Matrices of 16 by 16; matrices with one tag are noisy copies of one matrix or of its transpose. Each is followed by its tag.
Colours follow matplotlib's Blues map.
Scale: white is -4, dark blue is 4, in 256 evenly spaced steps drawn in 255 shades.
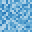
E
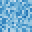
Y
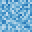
E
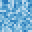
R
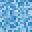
Y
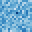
Y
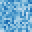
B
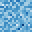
E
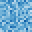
Y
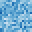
B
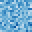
Y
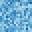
B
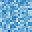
Y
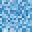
Y
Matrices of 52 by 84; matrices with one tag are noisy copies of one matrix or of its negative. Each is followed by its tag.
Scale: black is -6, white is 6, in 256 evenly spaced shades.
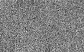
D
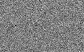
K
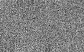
D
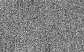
D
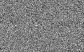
K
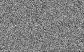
K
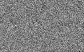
K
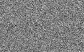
K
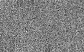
D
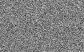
K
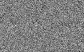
K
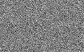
K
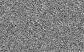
K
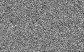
K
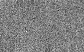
D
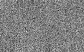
D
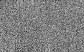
D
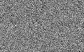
K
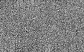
D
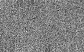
D
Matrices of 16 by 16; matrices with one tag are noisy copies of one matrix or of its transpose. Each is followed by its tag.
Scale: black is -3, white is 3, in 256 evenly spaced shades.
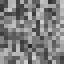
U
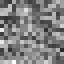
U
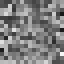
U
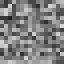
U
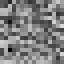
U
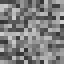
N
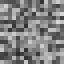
N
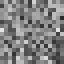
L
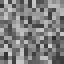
L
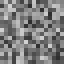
L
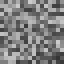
L
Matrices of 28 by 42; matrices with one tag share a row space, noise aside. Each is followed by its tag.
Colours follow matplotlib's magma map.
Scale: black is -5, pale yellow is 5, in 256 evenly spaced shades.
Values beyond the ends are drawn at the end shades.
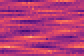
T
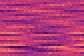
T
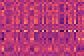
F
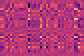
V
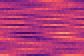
T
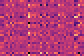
V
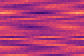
T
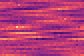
T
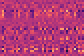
F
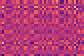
F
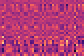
F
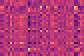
V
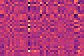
V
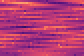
T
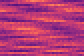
T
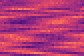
T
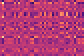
F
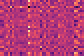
V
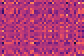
F
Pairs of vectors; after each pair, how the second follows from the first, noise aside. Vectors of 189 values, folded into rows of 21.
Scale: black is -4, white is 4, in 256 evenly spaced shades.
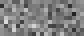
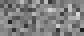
reversed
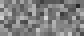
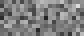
negated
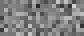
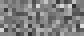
negated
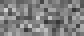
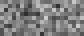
reversed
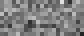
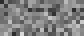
reversed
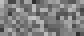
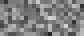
reversed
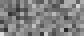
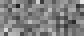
reversed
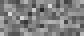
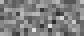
reversed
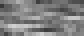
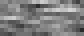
reversed
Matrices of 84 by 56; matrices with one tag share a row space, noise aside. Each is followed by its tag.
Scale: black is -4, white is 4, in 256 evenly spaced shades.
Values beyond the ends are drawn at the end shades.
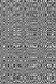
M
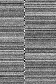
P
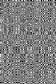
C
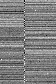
P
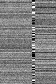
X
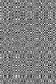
C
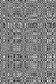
M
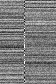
P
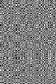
C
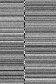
P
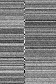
P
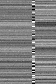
X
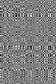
C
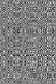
M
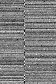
P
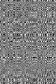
M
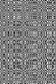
M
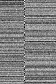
P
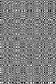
C
